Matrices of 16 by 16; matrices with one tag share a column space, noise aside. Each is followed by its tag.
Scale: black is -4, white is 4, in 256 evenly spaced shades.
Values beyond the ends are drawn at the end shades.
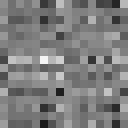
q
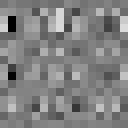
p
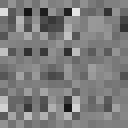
p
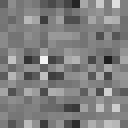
q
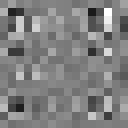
p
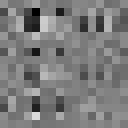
p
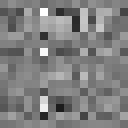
p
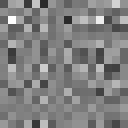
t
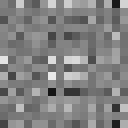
q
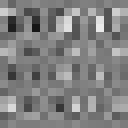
p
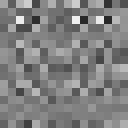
t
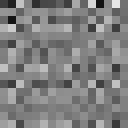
t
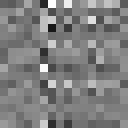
t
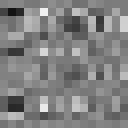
p
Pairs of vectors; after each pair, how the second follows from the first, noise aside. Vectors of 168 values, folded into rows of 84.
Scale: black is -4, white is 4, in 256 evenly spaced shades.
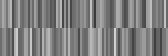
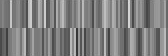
wrapped around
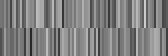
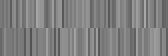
shrunk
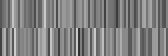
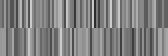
wrapped around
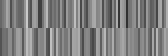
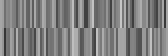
wrapped around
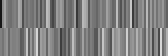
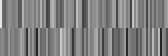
negated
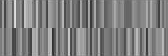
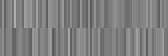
shrunk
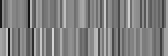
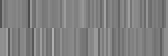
shrunk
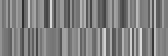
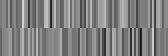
negated
